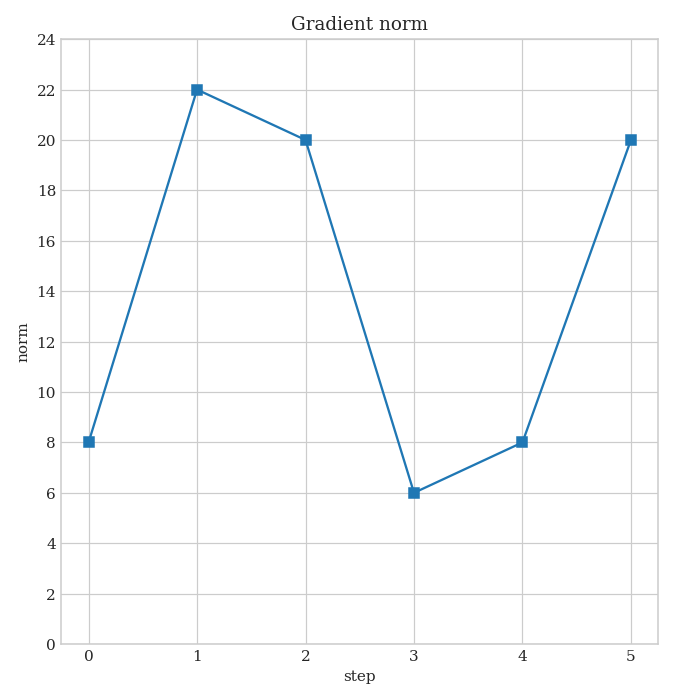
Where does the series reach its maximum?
1
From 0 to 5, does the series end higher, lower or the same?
higher
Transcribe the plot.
Title: Gradient norm
x-axis: step, ticks 0 1 2 3 4 5
y-axis: norm, ticks 0 2 4 6 8 10 12 14 16 18 20 22 24
Values:
8 22 20 6 8 20
